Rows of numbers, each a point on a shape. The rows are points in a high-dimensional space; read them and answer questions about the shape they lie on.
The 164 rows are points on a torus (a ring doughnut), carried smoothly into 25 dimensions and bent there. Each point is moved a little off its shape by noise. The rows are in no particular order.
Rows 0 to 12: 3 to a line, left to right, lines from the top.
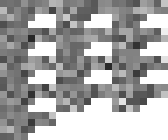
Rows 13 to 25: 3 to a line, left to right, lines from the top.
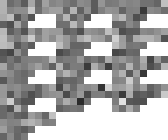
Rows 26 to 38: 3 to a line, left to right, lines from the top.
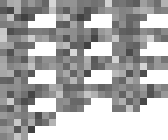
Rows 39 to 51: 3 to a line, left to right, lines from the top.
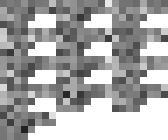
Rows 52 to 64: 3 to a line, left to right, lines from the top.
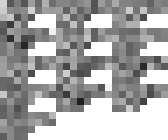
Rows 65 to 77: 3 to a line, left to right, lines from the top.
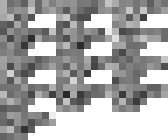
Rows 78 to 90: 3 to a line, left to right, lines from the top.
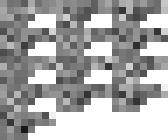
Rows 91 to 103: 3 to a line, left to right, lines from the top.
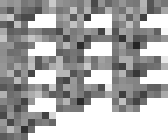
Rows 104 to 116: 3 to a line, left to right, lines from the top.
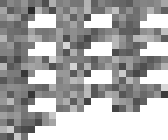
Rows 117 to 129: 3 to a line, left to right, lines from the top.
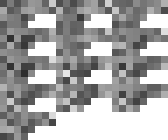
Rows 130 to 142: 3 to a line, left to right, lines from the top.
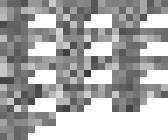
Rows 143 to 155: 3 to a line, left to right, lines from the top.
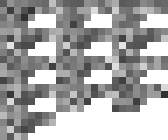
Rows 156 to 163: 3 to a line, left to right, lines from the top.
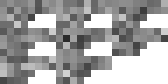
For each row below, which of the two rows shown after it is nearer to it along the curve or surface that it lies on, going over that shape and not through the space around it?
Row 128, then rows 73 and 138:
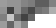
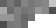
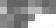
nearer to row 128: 73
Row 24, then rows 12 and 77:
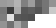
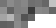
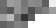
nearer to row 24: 77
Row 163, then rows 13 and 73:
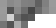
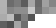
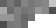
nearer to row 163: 73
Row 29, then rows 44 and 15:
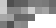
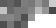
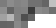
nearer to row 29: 44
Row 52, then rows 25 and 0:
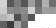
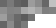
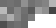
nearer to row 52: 25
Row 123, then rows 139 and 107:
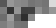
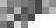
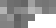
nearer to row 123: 139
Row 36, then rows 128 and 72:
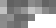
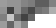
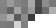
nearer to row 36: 72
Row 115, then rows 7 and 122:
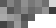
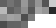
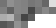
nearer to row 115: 122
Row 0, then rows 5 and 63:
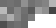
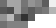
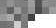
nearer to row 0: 5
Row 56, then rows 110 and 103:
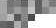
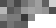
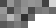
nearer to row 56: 110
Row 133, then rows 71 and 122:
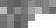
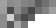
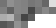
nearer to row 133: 122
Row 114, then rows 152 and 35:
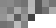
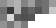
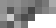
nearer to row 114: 35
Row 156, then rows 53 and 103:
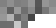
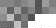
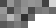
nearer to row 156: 53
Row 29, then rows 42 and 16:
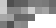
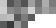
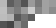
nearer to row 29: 42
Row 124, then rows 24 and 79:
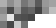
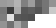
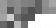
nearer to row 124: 24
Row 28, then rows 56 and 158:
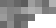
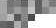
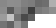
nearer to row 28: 56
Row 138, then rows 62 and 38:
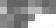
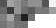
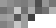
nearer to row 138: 38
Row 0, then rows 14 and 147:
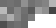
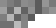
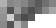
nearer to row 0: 147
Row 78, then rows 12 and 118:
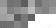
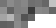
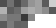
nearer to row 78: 118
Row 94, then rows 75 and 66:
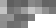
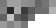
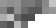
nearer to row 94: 66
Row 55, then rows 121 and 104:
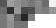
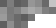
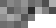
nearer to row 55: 104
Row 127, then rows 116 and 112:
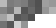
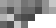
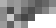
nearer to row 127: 112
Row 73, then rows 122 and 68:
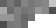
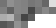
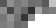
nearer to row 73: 122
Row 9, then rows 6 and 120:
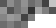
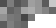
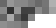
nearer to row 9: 120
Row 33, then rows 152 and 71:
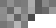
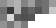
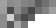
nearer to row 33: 71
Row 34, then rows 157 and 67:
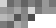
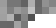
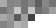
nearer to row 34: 67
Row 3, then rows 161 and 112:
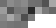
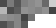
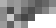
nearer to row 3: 112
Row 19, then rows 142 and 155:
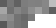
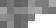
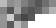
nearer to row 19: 142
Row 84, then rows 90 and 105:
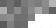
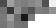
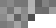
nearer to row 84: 105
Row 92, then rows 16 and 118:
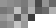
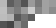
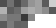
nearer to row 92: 16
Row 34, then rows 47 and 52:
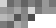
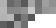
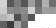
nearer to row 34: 52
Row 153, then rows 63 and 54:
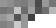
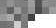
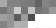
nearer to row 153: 54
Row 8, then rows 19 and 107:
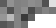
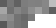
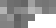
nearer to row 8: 19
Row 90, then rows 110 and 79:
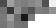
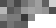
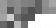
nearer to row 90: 79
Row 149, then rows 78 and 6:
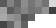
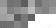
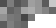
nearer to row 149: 6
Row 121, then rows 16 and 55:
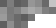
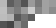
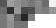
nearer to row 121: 16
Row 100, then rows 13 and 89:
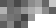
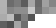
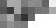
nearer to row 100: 13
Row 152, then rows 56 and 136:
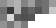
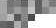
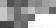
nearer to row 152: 56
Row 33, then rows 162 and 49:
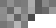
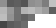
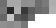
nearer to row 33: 162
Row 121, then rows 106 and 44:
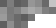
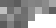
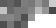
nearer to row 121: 106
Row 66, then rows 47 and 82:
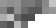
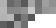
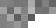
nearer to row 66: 82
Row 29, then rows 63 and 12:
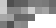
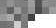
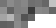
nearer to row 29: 63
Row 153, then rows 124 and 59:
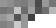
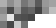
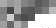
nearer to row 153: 124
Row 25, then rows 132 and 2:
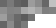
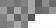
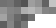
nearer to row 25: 2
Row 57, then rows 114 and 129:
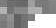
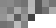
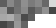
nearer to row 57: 114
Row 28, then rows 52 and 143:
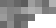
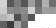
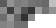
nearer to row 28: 52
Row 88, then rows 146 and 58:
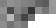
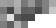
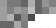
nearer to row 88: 146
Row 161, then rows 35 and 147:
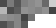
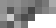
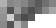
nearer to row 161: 35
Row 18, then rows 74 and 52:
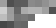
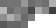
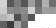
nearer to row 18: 52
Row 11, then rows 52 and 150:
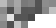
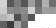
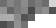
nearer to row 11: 150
